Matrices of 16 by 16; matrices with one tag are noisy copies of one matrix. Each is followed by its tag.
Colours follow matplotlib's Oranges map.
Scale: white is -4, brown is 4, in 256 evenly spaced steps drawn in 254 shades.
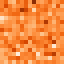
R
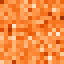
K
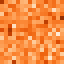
K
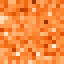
R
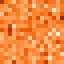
K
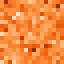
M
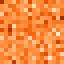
K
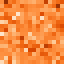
M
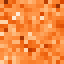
M
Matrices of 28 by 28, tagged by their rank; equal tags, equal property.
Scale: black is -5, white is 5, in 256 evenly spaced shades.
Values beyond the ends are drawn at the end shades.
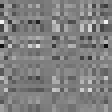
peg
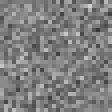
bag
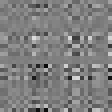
peg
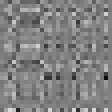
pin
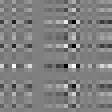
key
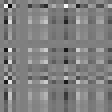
key
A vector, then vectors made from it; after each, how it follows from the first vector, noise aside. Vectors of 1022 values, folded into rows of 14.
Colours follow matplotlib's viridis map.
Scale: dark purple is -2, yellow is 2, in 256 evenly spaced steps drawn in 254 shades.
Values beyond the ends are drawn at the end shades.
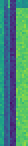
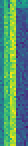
negated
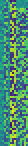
sign-scrambled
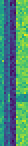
wrapped around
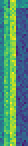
negated
